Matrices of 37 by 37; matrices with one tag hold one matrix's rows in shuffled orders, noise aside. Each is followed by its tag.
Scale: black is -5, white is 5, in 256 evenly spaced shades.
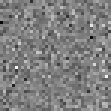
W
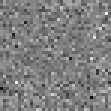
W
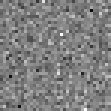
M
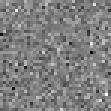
W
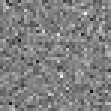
M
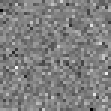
W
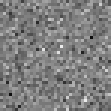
M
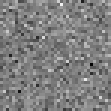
M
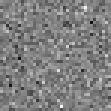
M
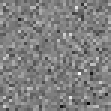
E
